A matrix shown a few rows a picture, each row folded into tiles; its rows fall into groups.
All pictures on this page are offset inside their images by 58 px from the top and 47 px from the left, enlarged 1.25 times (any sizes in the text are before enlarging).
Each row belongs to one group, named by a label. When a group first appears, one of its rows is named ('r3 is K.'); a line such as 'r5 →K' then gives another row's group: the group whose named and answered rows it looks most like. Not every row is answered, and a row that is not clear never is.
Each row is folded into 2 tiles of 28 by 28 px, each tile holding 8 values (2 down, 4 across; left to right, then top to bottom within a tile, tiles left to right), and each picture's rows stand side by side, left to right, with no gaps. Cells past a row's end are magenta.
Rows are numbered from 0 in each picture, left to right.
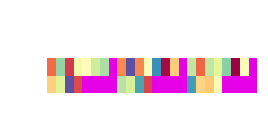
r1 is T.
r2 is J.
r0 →T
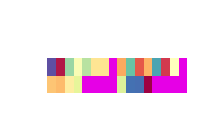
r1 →T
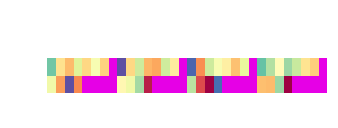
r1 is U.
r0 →U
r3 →U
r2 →J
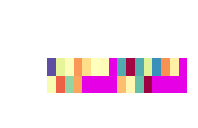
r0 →U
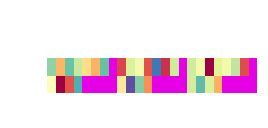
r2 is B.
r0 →J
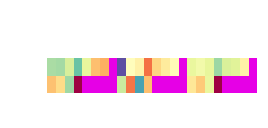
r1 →U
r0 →U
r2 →U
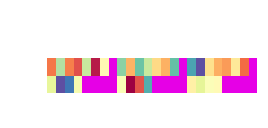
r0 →T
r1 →J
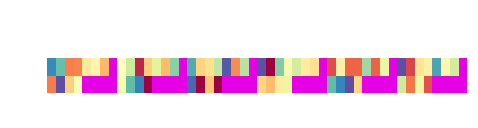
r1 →T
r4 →T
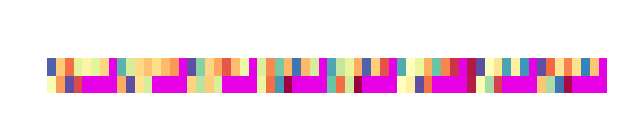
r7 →U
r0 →U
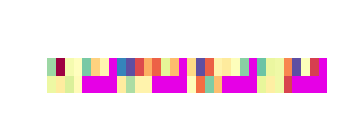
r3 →U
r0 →J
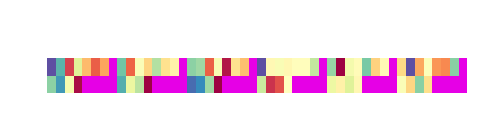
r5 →T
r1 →U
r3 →J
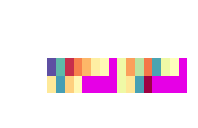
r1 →U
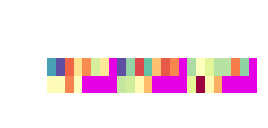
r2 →J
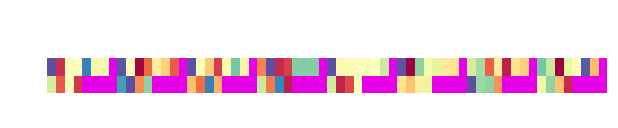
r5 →J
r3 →T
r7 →B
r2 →U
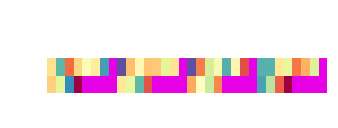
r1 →U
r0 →T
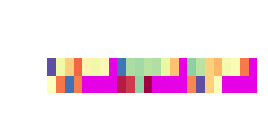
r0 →U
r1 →U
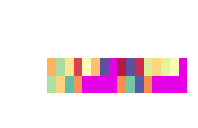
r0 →T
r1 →T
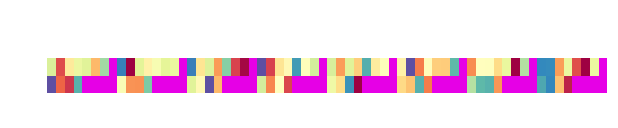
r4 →U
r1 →J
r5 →T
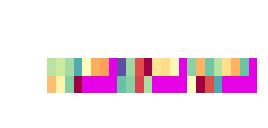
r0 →U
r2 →J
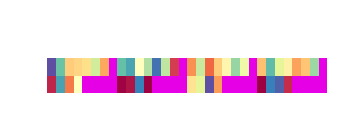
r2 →T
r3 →T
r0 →B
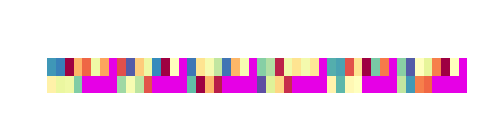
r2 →J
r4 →B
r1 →T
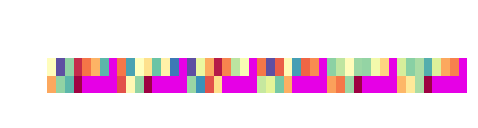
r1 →T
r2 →B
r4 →U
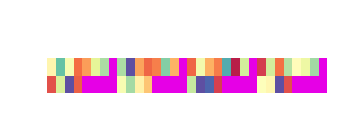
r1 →B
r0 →T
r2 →T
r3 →T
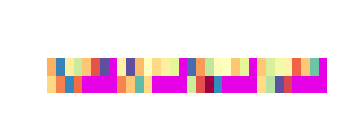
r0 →T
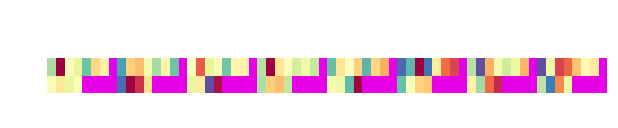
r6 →B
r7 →B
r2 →U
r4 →U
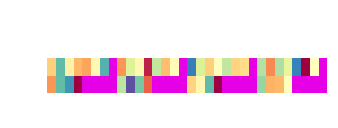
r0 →T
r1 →T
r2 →U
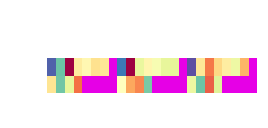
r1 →J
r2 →B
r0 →B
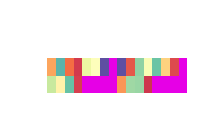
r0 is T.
